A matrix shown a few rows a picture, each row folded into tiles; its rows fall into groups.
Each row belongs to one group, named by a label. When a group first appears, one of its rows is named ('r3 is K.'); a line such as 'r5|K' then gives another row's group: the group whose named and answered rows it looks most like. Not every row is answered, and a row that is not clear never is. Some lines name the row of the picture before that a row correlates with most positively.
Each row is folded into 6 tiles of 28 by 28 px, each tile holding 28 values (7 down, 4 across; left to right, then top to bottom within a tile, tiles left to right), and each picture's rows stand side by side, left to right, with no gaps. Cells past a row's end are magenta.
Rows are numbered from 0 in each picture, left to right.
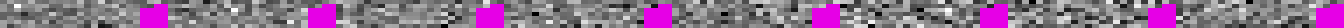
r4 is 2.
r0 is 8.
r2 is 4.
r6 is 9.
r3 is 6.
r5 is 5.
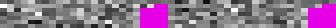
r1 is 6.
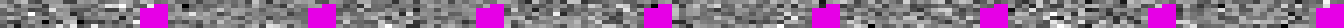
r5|5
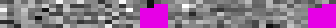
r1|8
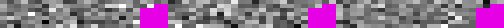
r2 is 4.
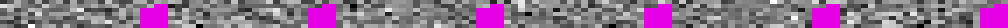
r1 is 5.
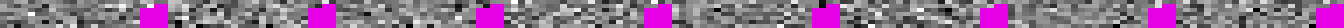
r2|6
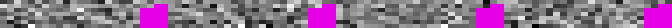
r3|8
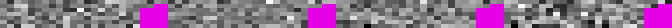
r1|4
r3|8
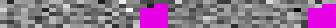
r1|4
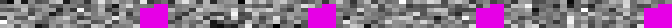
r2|5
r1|2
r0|9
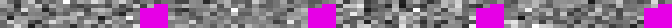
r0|5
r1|6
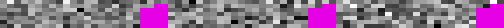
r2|8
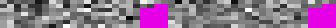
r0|9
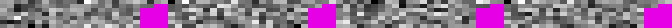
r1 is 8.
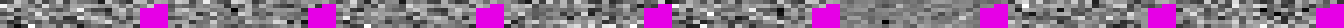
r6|8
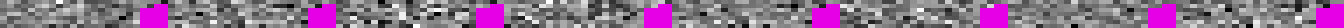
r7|6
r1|6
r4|6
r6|5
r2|2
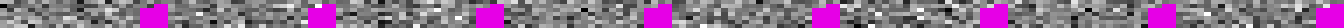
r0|5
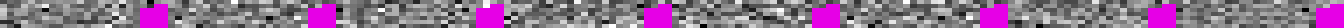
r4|5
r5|5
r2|4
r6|8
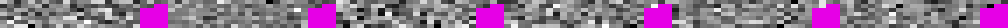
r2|8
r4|4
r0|5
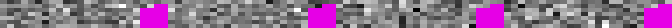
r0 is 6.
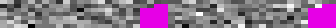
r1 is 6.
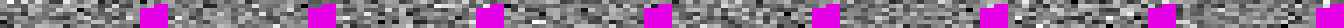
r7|4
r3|5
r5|4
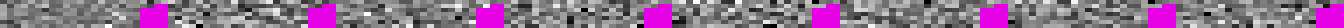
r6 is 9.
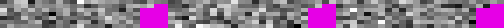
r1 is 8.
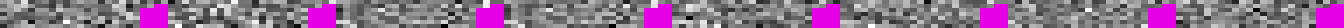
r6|9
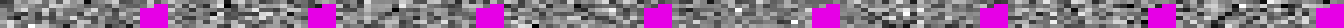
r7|9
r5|2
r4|6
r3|5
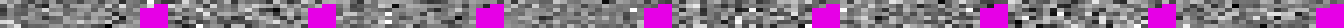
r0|4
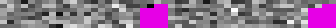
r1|6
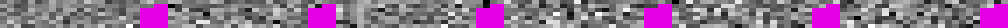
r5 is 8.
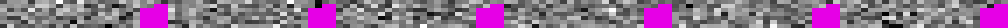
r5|2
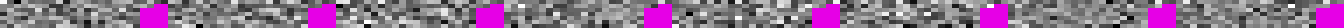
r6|4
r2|5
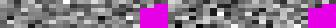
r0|5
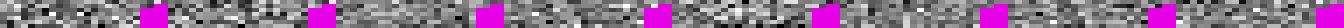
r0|8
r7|9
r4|2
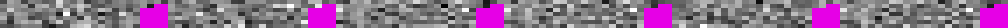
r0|2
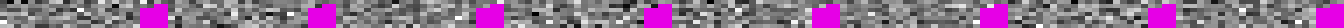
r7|6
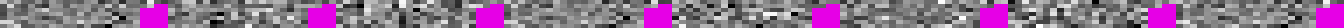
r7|4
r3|4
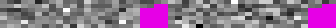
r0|6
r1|5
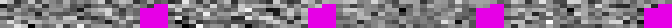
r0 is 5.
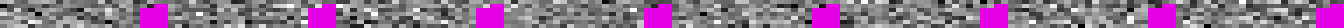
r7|5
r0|5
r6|6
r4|6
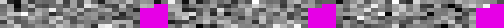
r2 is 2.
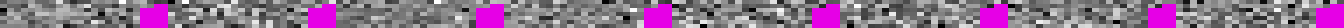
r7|9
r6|5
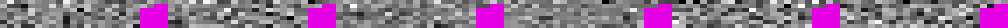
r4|9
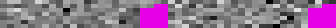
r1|4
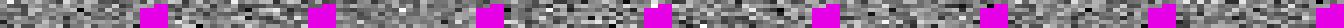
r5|6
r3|4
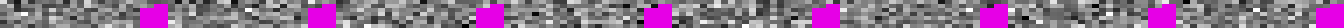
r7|9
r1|9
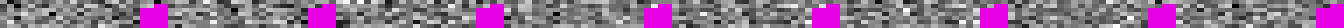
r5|6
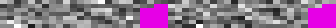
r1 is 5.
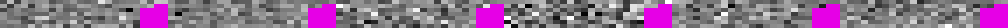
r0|4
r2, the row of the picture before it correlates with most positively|1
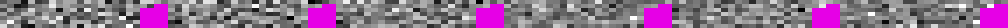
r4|4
